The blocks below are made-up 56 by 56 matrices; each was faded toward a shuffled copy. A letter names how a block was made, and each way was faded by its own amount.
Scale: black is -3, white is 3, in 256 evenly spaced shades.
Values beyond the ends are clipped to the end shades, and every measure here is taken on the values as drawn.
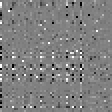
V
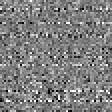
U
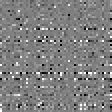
V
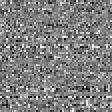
U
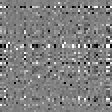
V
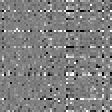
V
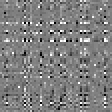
V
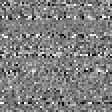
U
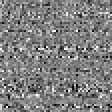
U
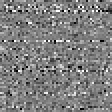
U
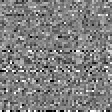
U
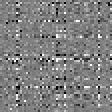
V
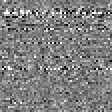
U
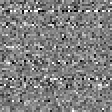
U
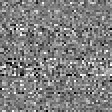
U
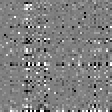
V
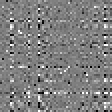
V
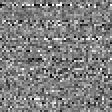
U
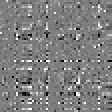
V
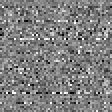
U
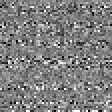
U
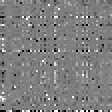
V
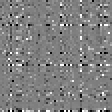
V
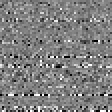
U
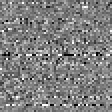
U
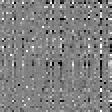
V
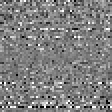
U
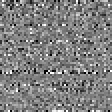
U
